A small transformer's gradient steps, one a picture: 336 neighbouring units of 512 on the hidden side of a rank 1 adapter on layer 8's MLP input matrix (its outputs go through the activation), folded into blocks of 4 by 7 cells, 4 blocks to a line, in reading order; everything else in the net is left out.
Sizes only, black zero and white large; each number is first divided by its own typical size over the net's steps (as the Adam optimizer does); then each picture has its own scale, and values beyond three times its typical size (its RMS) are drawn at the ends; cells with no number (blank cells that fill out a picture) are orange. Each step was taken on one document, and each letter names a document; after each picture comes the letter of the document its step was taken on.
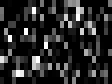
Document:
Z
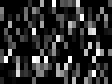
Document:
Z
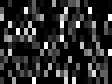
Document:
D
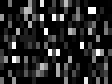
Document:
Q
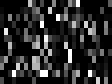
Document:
Z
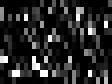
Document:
Z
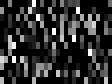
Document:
Q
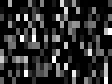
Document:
Q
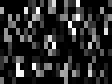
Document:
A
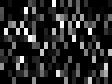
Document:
D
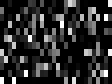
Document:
Q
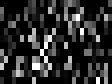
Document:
Z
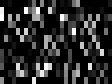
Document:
A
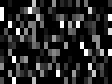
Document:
D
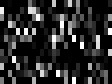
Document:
D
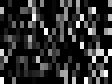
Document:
Q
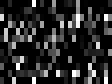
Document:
D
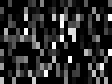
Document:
D
